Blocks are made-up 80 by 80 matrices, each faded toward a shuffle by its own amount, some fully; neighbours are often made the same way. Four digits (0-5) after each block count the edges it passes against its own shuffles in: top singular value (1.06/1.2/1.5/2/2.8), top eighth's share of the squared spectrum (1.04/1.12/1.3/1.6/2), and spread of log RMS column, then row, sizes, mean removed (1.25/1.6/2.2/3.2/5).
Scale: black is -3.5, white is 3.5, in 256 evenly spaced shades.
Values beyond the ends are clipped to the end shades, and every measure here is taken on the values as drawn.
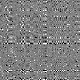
5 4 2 3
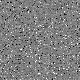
3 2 0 0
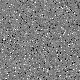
0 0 0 0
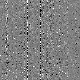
3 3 3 0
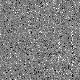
1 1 1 0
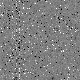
2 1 1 0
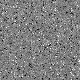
1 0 0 0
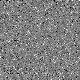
2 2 0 1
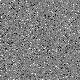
1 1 0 0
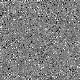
3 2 0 1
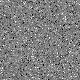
1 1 0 0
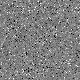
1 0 0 0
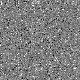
3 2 0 1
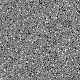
0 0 0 0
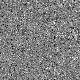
0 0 1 0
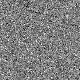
0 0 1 0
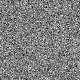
0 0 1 0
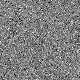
0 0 0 0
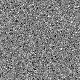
0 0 0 0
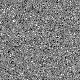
0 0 0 0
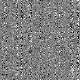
2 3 4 2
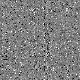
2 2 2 1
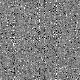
1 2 2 1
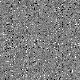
1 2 2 1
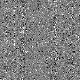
1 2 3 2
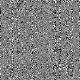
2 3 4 2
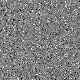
1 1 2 0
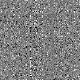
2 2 3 2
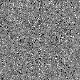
1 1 2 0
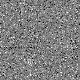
0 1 1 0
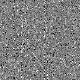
1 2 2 1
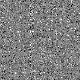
1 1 2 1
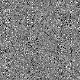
1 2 2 1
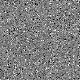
1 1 2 1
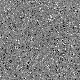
0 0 0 0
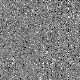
2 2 2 1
